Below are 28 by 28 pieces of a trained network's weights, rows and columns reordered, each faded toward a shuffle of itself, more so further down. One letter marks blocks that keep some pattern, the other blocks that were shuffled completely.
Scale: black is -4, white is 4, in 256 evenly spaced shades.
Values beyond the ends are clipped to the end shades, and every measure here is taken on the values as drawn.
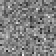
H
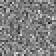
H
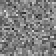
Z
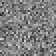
H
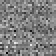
Z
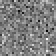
H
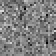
H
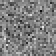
H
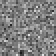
H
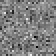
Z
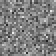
H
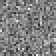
H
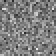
H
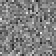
Z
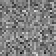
Z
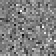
H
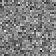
Z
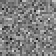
H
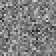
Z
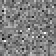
H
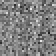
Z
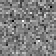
H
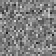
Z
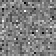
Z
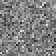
H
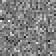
H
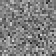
H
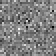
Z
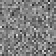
Z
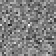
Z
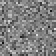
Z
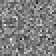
Z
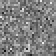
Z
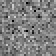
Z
